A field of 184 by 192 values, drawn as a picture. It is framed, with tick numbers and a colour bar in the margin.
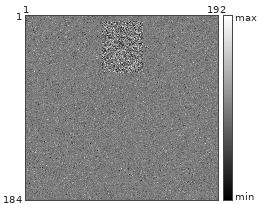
The distribution is heavy-tailed on both sides. No overall slope runs across the table. The top middle is the roughest part. No row or column stands out. There are no regular stripes. In the top middle lies a patch that is rougher than the rest. Overall the values sit about 50% of the way up the scale.
